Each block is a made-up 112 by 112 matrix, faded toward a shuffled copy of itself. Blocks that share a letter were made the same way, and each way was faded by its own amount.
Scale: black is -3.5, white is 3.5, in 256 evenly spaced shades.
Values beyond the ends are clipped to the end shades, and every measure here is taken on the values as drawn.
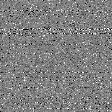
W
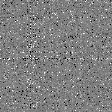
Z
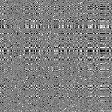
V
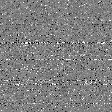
W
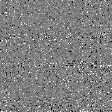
Z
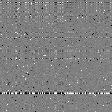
V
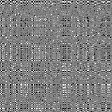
V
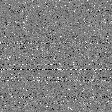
W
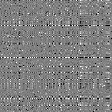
V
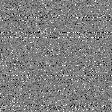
W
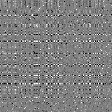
V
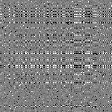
V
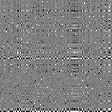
V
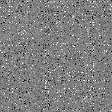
Z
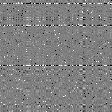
V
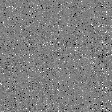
Z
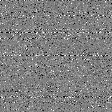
W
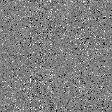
Z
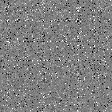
Z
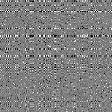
V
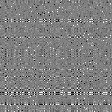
V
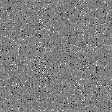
Z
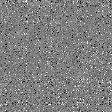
Z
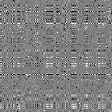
V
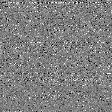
W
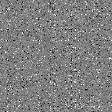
Z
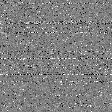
W
